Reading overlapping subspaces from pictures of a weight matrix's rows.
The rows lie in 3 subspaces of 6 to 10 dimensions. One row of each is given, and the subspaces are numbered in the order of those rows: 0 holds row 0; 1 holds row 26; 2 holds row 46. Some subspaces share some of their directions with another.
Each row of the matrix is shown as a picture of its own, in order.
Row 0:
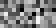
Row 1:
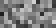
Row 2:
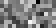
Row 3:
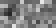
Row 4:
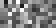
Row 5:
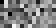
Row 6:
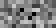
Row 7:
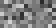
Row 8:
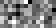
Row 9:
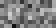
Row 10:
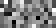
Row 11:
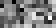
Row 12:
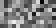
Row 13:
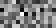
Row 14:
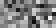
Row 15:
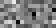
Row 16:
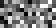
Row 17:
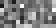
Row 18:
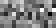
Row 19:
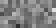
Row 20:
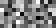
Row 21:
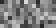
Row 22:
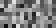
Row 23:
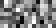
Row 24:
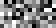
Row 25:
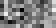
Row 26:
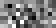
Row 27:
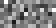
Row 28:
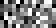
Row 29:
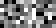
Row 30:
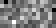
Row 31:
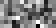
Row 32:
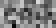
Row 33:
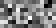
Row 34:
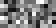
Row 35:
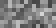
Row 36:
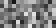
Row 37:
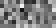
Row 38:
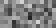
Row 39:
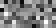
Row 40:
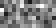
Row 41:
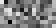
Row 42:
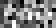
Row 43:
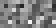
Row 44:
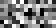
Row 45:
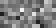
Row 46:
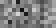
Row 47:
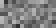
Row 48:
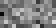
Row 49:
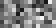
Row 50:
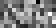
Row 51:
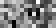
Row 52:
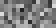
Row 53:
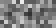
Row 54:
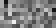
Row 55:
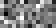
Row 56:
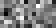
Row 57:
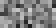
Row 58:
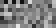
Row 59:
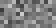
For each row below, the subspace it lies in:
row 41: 2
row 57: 2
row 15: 1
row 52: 0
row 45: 0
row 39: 1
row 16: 1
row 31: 0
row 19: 2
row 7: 1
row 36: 1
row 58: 2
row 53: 2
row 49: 1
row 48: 0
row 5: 2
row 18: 0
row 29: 1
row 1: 0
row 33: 0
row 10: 1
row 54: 2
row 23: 1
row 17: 1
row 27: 1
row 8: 2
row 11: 1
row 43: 2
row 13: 1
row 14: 1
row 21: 0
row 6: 0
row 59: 1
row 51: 2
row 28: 1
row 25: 2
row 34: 2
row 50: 0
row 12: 1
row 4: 2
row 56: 2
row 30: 2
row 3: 2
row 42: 0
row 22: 1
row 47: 2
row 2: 1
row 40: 1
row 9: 2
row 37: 1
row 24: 1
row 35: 0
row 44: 2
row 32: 0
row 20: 1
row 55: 2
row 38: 0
